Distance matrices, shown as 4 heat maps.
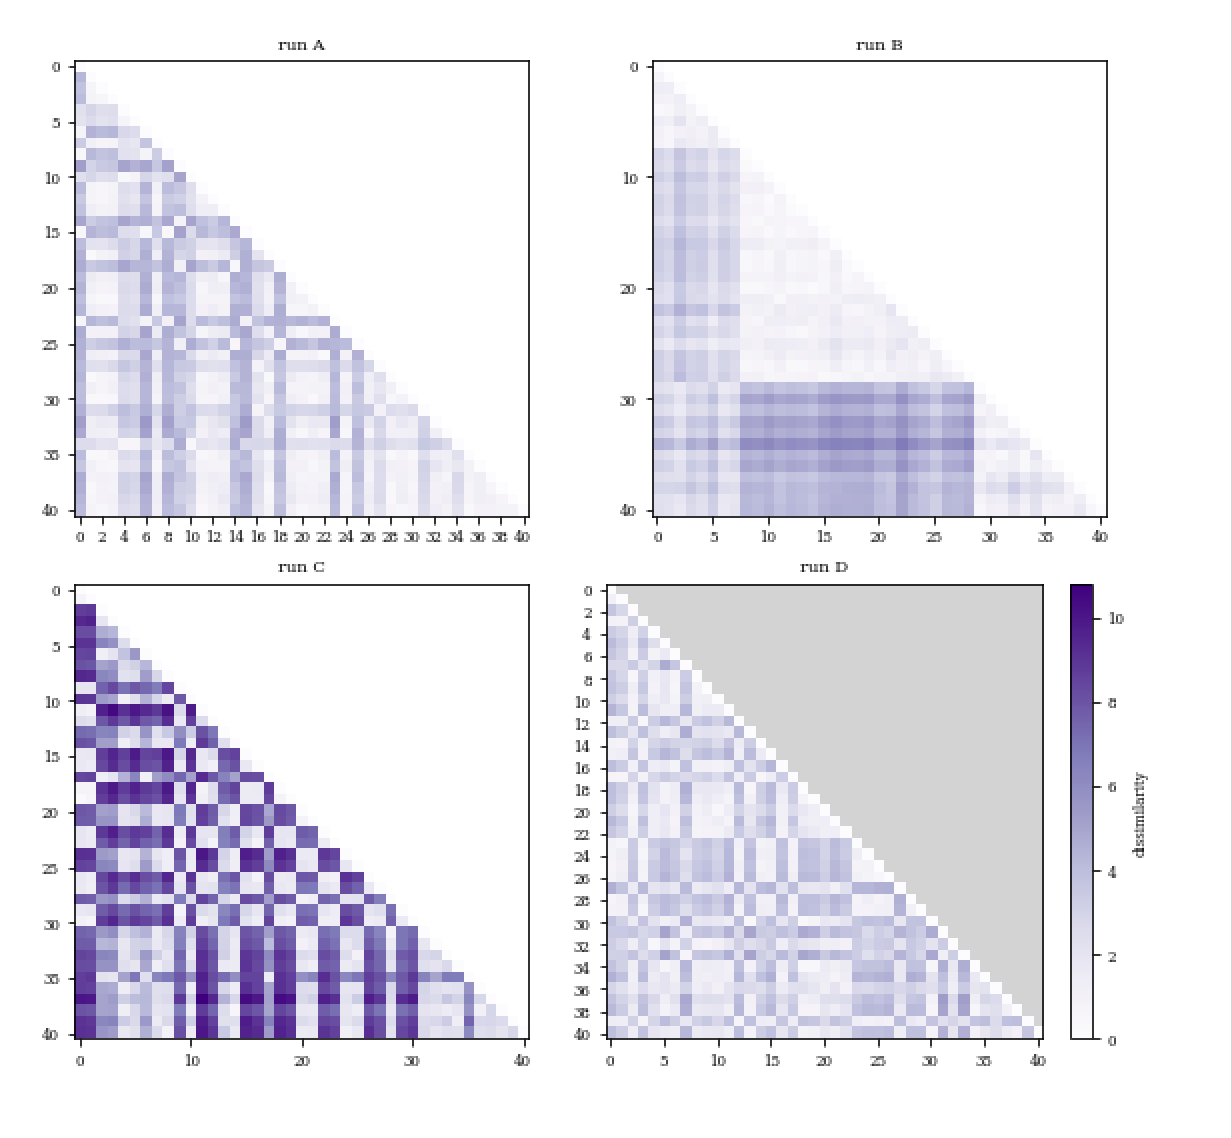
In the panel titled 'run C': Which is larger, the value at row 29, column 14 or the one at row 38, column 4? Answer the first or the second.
the first
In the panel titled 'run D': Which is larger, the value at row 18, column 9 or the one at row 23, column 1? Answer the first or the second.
the first
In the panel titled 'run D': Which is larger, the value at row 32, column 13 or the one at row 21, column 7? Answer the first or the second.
the second
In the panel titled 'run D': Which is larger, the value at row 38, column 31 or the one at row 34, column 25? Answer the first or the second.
the first
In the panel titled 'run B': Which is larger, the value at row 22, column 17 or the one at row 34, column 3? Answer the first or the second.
the second
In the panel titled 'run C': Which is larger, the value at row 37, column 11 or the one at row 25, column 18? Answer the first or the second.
the first
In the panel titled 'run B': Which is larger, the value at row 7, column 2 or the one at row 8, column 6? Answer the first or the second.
the second
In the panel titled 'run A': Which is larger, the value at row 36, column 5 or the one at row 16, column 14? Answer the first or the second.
the second
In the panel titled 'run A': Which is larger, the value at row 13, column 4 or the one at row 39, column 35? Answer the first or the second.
the first
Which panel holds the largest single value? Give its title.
run C
